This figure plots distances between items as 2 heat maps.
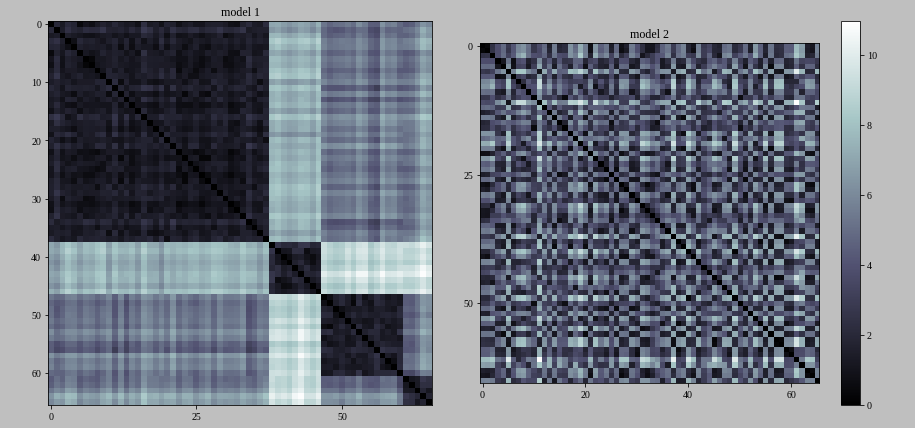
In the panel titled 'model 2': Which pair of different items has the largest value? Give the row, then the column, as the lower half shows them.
61, 11
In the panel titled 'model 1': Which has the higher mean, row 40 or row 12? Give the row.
40
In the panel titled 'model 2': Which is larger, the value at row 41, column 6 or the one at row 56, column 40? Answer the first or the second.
the second
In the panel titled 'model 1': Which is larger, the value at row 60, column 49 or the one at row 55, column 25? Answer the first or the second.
the second
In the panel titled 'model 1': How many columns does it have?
66
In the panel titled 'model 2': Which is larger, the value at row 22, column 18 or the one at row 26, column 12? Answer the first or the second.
the first
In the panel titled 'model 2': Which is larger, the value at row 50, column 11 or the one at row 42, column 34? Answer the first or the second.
the first
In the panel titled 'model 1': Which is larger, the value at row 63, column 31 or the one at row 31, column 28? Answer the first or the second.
the first
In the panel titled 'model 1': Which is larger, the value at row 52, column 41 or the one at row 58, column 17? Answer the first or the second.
the first
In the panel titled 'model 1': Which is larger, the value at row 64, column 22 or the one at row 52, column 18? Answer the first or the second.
the first
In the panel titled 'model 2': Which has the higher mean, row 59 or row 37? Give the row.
37
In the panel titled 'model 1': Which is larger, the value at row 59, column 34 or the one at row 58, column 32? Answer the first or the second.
the second
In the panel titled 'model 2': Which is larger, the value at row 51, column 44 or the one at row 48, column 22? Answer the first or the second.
the first
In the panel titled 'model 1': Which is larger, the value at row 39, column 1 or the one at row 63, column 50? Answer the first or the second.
the first
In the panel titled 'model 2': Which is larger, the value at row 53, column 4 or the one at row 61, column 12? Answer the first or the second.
the second
